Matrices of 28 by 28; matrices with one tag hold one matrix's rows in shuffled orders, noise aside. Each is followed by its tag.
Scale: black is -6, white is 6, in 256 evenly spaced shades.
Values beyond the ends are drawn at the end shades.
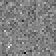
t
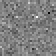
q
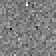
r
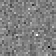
q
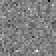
q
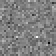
q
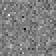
t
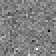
q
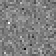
t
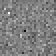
t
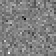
t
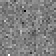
t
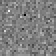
t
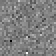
r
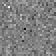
t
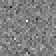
r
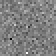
r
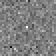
r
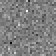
r
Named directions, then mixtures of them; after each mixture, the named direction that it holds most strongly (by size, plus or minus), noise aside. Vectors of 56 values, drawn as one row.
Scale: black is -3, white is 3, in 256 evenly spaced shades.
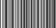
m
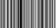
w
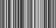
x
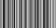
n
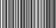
m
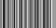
n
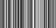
x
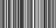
x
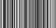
n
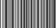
m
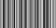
n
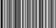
m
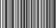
m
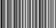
m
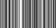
w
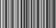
m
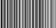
m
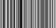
w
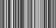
x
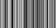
x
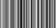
m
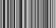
n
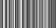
n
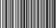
m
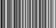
m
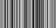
x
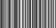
m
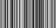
x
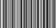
m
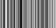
w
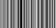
w
